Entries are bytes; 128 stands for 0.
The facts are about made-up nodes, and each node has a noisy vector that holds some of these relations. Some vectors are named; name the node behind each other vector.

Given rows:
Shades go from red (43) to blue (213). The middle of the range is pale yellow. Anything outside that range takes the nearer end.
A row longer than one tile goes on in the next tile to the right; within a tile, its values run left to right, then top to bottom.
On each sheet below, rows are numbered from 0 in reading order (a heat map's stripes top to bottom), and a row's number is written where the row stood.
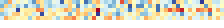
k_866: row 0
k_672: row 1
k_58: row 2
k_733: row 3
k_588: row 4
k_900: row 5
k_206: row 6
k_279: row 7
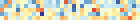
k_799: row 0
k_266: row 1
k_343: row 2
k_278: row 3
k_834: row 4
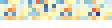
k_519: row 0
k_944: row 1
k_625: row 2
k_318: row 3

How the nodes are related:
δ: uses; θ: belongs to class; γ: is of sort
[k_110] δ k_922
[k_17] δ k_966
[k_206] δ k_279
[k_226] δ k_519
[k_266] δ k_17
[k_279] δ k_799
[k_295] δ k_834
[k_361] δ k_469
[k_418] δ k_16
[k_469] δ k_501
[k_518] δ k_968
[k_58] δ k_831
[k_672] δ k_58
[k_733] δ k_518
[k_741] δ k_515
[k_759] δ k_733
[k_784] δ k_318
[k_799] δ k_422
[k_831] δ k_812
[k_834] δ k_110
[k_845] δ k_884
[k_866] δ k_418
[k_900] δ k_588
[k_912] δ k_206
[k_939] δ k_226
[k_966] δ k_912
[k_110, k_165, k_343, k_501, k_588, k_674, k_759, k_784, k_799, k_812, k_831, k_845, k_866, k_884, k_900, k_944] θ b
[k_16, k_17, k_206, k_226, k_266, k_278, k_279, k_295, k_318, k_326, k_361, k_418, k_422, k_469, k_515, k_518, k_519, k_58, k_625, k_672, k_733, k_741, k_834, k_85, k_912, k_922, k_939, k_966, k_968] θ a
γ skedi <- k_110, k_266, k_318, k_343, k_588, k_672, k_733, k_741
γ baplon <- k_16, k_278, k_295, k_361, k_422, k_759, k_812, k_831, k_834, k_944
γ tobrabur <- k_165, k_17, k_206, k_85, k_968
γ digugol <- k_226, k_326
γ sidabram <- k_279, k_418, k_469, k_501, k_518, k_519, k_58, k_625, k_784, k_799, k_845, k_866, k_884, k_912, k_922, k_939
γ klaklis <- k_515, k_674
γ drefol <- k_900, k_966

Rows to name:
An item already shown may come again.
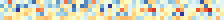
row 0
k_110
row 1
k_295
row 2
k_944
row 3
k_759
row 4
k_922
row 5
k_17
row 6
k_318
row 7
k_206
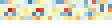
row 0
k_85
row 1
k_968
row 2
k_422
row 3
k_165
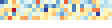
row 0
k_518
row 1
k_110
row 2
k_165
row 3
k_741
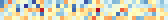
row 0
k_759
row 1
k_966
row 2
k_900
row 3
k_518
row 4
k_515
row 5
k_226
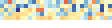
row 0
k_831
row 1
k_361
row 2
k_812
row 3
k_674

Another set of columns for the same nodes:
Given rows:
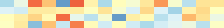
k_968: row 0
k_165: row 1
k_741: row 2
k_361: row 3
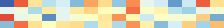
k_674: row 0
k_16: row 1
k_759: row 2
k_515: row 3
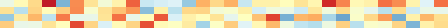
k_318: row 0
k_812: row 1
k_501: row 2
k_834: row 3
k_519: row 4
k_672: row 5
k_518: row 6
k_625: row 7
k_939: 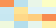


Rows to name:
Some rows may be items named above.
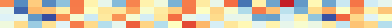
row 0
k_17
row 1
k_831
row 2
k_831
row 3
k_812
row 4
k_966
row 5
k_266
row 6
k_900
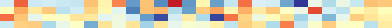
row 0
k_900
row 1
k_85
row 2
k_17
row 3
k_266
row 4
k_900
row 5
k_422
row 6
k_733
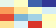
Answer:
k_799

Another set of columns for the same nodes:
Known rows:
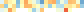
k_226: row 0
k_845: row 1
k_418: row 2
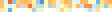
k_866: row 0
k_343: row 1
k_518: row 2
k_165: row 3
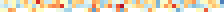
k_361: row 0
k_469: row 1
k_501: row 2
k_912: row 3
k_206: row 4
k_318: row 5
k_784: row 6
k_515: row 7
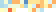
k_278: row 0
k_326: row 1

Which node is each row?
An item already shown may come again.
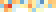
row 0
k_422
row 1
k_110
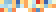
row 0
k_266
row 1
k_966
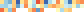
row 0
k_266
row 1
k_966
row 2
k_759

